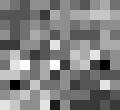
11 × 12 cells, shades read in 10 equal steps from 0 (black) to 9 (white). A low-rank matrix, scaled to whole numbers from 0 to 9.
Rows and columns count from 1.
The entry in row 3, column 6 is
5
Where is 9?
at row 7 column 3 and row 7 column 6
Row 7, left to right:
4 8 9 4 6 9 2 6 7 2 0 5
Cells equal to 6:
15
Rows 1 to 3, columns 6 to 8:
3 5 4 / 6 5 6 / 5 5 4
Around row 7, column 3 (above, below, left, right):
4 5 8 4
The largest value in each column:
8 8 9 7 8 9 5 7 7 8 8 6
